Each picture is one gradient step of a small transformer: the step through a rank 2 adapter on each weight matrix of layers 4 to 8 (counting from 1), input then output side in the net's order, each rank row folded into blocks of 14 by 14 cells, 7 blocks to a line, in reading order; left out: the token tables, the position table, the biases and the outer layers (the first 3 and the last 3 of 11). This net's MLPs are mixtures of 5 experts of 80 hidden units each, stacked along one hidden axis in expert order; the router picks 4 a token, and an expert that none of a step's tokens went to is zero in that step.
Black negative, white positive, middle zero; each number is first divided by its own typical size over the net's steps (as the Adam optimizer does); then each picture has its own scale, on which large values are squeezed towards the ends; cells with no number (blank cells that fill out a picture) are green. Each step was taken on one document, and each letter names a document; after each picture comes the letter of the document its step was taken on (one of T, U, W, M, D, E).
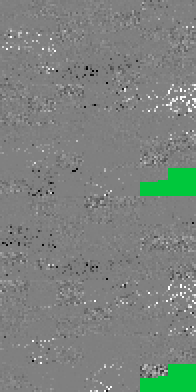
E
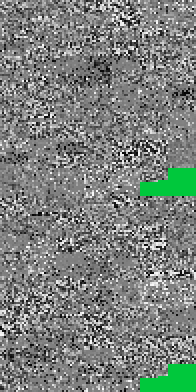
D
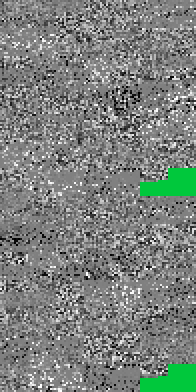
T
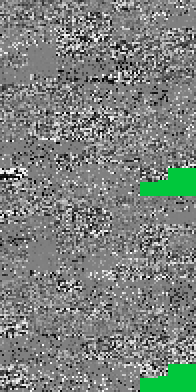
T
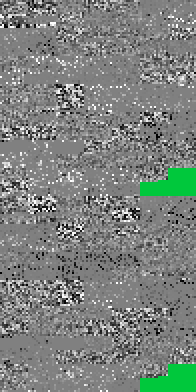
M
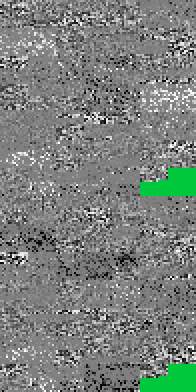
T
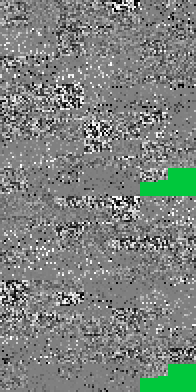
M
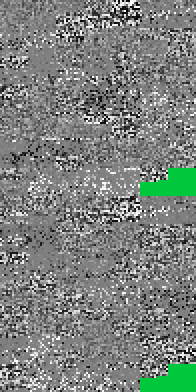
T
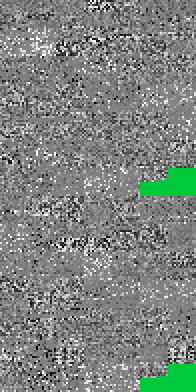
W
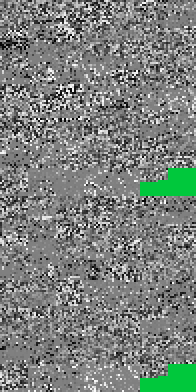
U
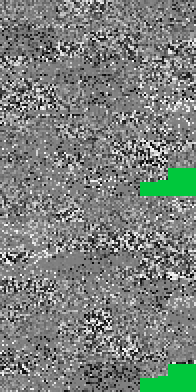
D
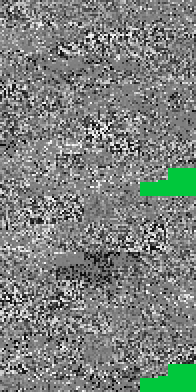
D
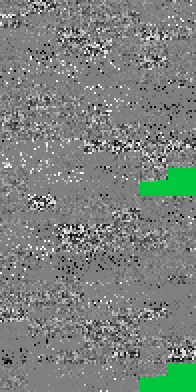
M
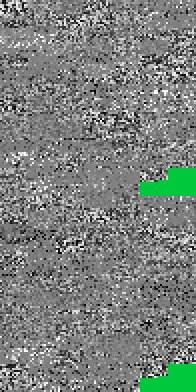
T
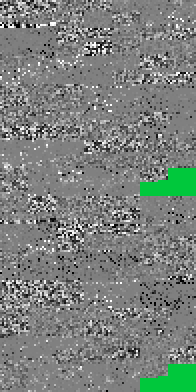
M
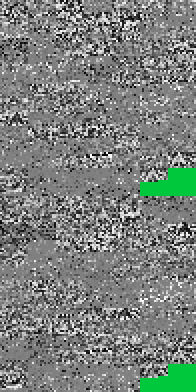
U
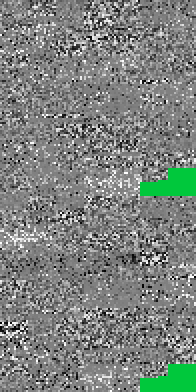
W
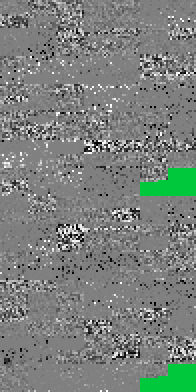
M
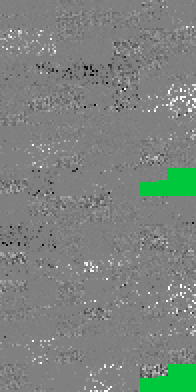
E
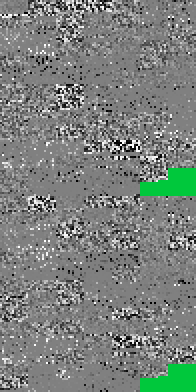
M
